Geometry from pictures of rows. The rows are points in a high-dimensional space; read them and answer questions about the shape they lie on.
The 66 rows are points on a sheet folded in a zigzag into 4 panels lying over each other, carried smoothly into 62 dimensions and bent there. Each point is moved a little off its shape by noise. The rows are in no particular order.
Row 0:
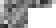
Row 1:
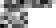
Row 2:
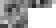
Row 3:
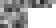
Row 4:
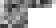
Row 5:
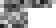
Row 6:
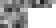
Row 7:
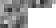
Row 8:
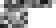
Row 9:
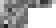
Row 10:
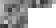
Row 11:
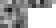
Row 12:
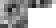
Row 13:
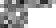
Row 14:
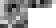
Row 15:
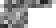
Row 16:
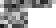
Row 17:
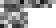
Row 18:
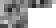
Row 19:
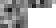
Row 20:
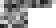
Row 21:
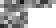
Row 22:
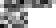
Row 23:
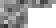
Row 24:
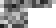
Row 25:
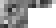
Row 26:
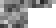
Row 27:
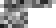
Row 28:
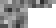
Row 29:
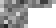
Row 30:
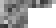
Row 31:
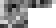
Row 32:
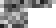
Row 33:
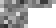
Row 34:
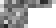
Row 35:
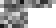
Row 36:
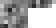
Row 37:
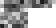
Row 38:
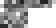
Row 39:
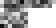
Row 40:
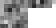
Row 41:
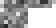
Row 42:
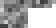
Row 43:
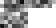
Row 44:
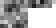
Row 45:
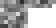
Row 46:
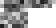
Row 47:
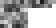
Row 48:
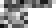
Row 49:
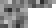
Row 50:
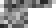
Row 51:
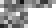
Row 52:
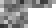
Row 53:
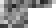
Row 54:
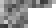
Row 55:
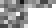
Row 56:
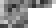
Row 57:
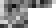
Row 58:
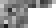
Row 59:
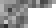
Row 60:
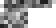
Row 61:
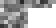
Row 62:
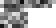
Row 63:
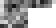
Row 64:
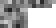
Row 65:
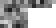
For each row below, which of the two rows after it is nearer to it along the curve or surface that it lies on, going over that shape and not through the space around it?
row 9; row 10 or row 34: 34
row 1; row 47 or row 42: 47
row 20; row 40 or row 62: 62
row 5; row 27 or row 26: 27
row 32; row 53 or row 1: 1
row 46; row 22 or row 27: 22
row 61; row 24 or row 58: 58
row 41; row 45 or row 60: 45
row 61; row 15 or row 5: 15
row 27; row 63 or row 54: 63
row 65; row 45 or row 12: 12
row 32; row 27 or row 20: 20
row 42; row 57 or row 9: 9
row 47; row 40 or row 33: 40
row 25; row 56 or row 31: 56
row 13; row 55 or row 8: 55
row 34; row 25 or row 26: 25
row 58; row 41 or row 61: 41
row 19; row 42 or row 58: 42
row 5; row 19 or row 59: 19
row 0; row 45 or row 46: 45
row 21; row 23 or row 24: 23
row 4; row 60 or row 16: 60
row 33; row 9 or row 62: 9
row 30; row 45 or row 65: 45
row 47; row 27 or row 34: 27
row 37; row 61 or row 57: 57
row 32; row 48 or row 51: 48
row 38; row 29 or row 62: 29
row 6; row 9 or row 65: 65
